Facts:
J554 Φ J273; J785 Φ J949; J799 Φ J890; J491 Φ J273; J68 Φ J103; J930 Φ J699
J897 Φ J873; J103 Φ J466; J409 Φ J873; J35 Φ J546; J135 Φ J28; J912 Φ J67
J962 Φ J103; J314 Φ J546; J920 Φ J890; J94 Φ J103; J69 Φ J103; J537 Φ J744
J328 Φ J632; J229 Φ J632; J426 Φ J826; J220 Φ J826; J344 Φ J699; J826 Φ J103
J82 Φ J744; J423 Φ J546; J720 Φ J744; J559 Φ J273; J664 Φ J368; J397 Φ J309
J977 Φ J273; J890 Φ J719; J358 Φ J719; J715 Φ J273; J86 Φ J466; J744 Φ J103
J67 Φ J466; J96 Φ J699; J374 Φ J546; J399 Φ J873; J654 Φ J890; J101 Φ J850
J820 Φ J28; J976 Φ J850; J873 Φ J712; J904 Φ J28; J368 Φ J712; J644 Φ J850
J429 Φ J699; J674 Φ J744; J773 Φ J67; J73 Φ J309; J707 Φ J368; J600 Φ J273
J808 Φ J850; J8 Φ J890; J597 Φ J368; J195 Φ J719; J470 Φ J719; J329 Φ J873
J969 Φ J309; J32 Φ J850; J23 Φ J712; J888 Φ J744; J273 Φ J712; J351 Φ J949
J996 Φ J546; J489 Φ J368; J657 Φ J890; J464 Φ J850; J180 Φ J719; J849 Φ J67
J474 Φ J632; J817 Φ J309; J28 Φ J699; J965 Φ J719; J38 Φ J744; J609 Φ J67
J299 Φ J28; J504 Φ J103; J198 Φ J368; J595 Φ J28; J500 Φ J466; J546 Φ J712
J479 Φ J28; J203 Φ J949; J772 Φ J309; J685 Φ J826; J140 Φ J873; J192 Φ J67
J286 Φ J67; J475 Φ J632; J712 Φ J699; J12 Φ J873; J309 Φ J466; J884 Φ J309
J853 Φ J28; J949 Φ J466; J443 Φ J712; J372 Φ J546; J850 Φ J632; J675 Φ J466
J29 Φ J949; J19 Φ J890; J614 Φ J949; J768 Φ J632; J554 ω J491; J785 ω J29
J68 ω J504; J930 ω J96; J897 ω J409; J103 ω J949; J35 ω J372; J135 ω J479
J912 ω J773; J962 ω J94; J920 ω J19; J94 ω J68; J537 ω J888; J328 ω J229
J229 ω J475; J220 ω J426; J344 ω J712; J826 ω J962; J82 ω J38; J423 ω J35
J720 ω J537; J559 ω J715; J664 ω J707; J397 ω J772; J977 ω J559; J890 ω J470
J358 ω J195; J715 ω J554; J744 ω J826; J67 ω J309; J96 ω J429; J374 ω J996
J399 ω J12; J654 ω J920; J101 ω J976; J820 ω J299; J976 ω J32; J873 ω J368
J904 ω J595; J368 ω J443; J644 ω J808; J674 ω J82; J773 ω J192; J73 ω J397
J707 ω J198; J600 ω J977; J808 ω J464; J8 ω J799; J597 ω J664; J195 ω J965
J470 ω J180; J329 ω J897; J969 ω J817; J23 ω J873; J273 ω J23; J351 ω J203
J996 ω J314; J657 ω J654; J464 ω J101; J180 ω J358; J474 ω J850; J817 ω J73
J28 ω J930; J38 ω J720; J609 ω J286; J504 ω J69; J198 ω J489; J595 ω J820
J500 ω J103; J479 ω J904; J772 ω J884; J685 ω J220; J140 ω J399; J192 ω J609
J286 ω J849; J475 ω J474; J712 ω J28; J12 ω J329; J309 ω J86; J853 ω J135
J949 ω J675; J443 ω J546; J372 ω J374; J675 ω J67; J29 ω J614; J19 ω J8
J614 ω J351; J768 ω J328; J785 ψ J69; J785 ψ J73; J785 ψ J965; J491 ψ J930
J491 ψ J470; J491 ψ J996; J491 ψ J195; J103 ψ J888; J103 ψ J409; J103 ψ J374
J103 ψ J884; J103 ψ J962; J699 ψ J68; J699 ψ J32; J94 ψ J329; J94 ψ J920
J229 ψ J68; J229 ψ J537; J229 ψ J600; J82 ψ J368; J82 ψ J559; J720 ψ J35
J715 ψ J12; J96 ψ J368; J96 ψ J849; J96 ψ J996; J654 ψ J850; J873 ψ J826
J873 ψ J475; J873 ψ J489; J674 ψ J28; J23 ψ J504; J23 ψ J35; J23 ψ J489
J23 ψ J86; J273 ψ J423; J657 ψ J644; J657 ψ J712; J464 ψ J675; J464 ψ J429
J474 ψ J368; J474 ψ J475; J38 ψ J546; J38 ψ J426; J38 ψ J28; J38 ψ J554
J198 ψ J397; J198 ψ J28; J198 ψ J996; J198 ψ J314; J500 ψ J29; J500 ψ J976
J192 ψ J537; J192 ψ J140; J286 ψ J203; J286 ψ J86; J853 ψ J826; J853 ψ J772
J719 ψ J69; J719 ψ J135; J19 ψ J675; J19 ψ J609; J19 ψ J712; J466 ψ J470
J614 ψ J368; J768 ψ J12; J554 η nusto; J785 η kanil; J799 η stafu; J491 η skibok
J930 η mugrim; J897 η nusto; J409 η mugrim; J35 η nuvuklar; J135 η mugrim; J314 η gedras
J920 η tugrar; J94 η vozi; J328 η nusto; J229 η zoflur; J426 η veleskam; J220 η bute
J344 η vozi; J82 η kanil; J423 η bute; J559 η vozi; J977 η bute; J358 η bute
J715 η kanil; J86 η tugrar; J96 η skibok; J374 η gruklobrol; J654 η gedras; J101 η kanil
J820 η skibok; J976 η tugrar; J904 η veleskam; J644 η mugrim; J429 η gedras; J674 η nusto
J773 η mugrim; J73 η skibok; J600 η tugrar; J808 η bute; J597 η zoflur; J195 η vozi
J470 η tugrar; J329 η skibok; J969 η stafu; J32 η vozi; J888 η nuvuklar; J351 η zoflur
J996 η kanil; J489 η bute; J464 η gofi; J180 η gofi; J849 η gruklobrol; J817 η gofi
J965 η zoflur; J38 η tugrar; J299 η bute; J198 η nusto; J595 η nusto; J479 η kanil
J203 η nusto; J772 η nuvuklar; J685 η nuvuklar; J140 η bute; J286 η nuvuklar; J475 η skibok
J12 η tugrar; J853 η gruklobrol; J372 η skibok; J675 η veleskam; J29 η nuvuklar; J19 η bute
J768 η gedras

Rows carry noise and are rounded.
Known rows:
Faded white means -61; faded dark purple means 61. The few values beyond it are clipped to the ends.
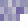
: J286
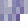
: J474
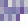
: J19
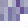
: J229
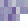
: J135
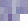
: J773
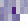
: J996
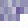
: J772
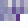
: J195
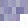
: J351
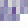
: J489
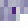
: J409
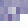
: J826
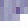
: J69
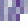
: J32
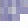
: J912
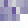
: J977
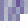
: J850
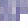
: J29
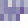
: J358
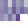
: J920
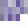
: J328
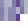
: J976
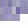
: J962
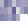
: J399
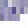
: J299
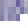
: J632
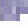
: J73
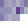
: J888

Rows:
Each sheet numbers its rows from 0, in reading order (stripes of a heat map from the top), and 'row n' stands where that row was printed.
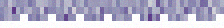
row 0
J820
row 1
J220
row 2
J853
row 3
J82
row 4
J904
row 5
J808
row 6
J504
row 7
J712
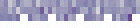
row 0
J344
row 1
J595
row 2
J849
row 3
J685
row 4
J475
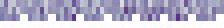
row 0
J35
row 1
J368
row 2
J464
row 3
J23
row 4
J799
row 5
J654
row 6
J644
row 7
J674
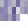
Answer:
J600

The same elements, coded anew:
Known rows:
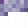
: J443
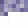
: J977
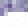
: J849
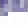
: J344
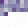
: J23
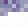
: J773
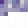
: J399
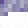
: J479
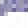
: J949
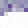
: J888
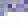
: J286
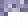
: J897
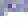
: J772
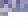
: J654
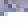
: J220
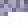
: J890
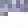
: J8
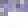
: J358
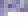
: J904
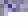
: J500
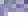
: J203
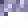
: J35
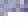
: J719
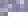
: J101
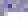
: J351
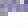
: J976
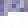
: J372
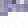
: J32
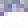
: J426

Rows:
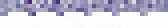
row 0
J965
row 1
J996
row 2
J715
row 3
J96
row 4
J632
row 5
J195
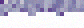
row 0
J489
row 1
J699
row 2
J135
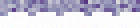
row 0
J826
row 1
J768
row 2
J67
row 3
J409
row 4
J491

